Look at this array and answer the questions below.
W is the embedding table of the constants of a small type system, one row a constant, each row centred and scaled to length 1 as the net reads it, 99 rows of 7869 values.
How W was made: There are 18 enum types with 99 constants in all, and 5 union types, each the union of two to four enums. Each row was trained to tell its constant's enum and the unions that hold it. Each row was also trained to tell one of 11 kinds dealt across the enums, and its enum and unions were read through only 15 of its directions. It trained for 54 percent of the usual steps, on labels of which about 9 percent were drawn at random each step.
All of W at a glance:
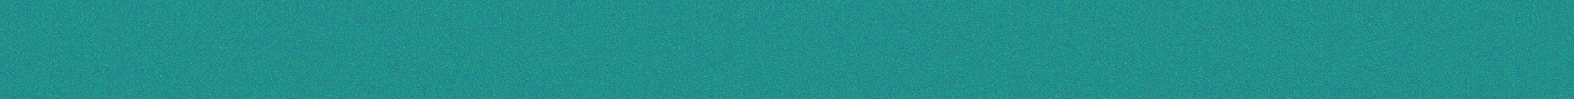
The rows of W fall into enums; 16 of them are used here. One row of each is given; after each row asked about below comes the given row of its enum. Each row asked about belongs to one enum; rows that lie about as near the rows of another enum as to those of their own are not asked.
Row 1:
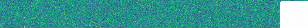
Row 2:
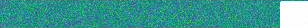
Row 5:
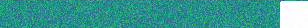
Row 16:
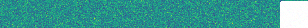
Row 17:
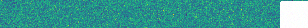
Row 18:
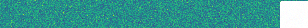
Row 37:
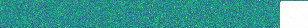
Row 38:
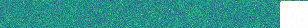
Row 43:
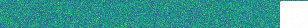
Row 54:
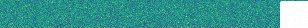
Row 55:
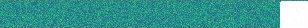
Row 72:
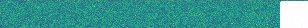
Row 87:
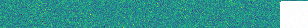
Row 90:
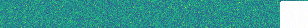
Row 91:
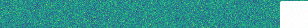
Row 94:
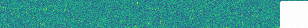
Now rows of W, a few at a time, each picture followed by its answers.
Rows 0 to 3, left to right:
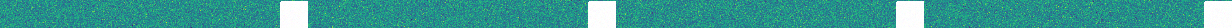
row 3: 5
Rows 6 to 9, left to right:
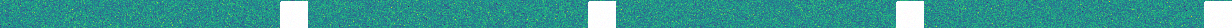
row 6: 1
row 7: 72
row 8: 16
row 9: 1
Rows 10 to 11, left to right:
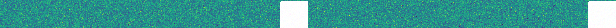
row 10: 17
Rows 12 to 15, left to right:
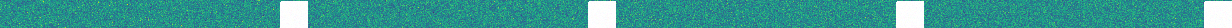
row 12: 17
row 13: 72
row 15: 18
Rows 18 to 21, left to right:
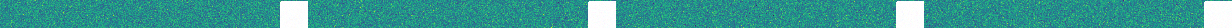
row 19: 55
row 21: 72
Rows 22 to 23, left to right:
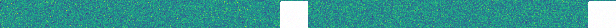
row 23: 87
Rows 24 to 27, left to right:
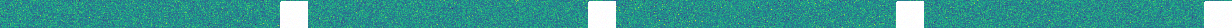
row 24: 91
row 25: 16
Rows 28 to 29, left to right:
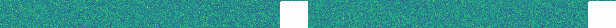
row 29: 90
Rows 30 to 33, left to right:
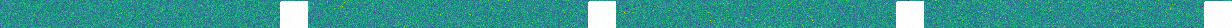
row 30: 87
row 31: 94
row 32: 17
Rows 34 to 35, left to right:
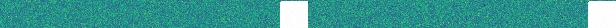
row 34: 90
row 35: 16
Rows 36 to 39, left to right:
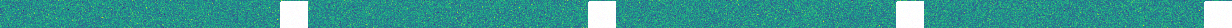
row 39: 16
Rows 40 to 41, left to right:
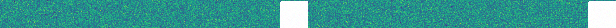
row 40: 72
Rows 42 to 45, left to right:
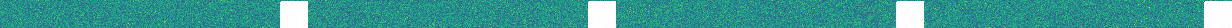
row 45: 5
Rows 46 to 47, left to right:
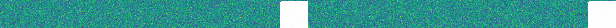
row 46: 87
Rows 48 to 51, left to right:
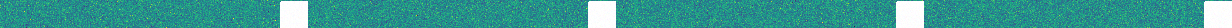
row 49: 2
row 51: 38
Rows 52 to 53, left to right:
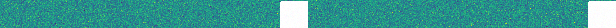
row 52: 18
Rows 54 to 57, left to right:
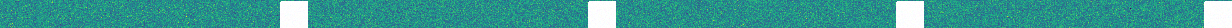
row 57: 72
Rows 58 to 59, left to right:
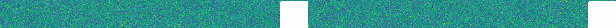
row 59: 43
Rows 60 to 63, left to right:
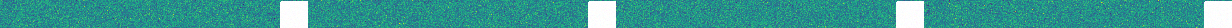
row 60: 17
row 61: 91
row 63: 87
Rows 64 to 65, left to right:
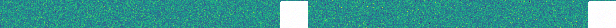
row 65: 16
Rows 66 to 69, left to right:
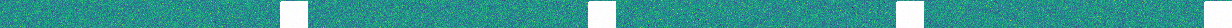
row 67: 87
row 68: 91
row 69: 18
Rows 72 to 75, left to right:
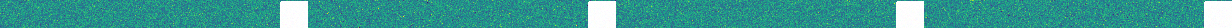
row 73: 91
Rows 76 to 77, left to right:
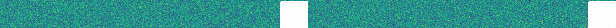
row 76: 91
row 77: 94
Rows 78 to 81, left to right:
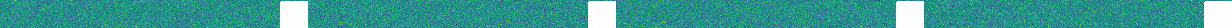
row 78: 43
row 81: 37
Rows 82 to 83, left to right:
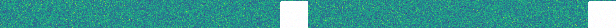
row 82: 94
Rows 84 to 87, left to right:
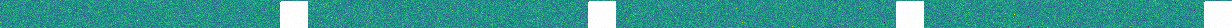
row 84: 18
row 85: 90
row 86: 18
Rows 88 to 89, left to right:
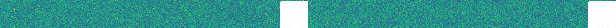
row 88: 55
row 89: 55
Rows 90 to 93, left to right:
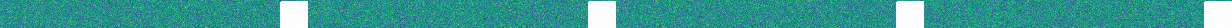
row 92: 55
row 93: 90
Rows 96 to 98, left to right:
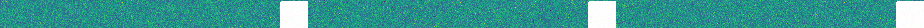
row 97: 38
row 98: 55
